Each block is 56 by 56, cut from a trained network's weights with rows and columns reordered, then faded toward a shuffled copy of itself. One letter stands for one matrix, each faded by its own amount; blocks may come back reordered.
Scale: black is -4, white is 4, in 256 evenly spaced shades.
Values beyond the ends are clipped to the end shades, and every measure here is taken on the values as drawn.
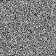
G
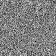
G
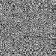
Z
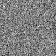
G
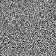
Z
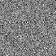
Z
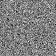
G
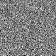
Z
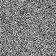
G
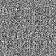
Z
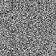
Z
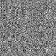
Z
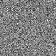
Z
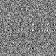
Z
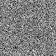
G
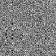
Z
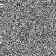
Z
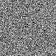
G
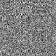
Z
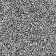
G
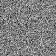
G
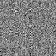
Z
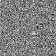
Z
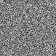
G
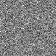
Z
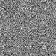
Z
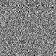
Z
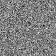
G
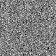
G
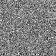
G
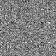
Z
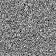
G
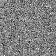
G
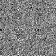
Z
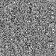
Z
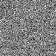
G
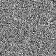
G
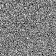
G
